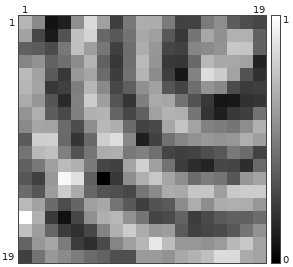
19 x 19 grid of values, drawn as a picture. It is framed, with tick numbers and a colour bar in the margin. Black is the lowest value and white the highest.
Odd rows or columns: none. Slope: none. Rings: centred on the top right. Mirror symmetry: none.
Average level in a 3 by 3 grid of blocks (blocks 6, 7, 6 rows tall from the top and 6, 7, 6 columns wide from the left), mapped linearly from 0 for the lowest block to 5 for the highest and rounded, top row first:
313 / 430 / 235
